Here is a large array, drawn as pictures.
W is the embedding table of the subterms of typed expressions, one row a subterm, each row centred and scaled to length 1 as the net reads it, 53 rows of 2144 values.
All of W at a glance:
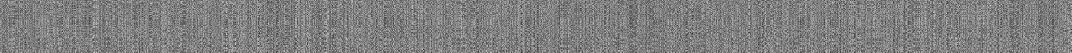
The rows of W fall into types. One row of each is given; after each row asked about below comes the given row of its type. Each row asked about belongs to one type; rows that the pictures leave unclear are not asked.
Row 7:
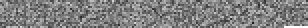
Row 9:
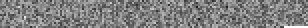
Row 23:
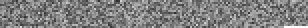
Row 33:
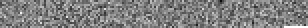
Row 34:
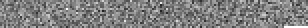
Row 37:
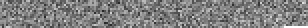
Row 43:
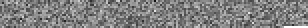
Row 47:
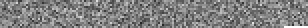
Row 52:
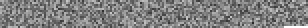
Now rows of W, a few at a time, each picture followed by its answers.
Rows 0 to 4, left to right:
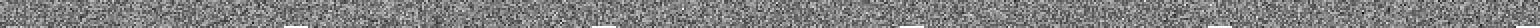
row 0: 7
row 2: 43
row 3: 34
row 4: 7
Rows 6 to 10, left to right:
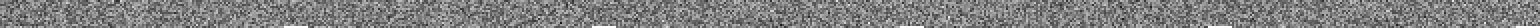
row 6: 23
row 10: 23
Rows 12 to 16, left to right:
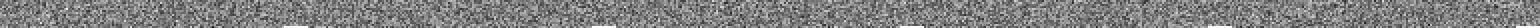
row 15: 23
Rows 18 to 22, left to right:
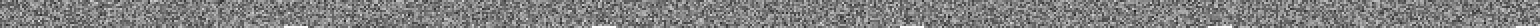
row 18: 23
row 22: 52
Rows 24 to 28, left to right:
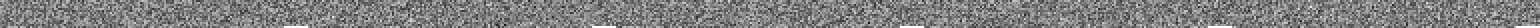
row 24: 52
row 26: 7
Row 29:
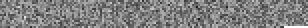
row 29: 9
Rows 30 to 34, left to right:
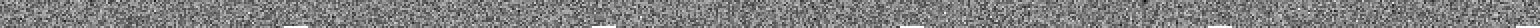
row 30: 43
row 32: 9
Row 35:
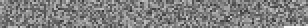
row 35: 52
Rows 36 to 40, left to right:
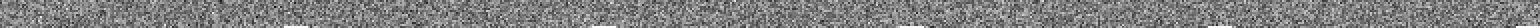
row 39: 47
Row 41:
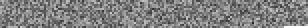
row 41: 52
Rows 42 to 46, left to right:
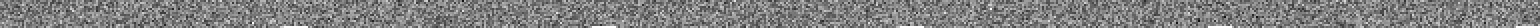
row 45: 33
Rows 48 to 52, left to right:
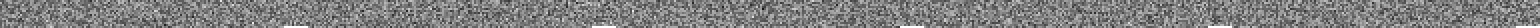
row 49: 34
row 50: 47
